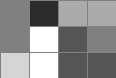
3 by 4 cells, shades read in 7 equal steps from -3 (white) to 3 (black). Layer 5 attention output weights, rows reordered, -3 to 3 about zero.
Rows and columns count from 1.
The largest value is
2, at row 1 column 2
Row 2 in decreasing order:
1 0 0 -3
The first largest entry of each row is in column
2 3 3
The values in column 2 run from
-3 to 2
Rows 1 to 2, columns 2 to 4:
2 -1 -1 | -3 1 0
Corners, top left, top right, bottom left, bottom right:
0 -1 -2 1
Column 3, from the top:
-1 1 1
